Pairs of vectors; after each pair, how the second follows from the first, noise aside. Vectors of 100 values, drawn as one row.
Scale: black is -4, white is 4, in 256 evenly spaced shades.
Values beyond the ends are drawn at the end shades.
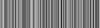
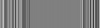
partly zeroed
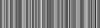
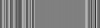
partly zeroed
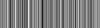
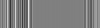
partly zeroed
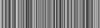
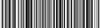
scaled up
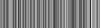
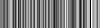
scaled up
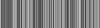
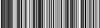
scaled up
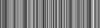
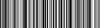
scaled up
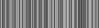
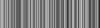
sign-scrambled
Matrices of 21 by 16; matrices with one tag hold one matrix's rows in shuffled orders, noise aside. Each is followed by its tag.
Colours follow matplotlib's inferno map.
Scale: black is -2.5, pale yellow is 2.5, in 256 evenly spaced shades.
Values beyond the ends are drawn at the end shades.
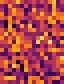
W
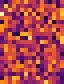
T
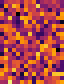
T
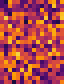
W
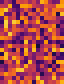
T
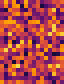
W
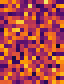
T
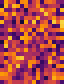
T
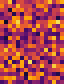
W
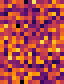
W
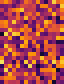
T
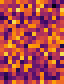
W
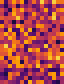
W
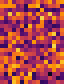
W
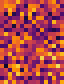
W
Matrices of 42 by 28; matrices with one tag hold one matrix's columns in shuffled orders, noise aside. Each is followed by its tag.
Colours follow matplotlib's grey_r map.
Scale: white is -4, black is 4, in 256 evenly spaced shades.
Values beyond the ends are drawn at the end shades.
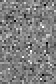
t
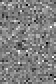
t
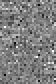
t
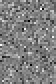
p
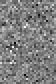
t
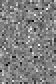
p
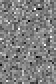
p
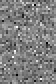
t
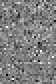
t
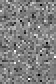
t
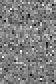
t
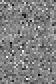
t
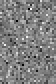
p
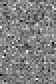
t
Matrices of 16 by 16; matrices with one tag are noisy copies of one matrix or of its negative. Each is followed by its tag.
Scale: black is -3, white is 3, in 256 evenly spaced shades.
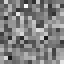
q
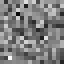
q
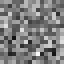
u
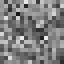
q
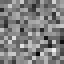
u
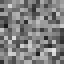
u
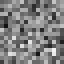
u
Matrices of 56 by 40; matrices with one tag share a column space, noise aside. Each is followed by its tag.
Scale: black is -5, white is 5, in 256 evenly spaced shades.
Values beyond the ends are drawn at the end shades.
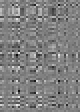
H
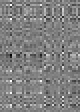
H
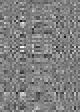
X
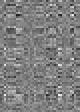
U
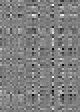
U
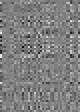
X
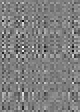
X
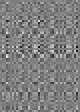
X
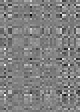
U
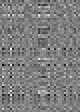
U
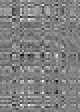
H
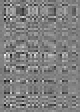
H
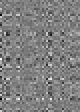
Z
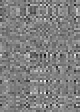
H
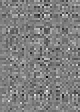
U
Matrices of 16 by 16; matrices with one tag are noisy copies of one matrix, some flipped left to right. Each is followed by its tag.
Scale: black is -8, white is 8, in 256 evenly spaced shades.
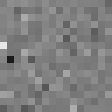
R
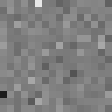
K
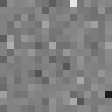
K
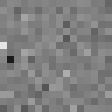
R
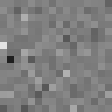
R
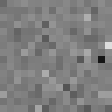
R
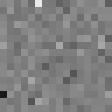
K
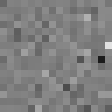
R
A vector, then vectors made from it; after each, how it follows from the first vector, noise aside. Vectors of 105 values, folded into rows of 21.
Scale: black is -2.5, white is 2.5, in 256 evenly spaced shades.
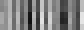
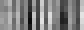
copied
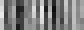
reversed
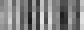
copied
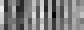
reversed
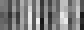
negated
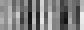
copied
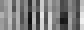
copied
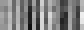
copied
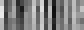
reversed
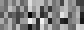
sign-scrambled
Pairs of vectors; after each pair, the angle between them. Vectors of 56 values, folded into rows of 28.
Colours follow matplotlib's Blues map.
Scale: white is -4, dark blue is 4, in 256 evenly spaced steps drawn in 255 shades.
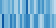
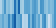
orthogonal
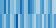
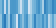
nearly opposite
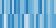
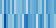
nearly opposite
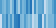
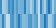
orthogonal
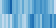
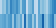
orthogonal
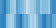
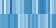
partly opposed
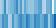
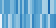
partly aligned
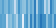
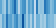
nearly opposite
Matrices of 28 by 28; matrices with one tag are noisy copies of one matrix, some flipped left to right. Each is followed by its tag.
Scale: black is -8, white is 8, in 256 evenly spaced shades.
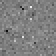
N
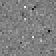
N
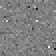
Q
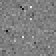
N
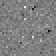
N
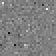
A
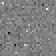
A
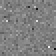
Q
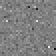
Q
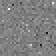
A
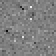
N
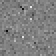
N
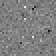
N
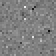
N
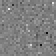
A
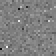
Q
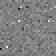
Q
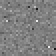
Q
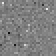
A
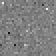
A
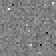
A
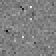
N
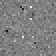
N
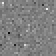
A
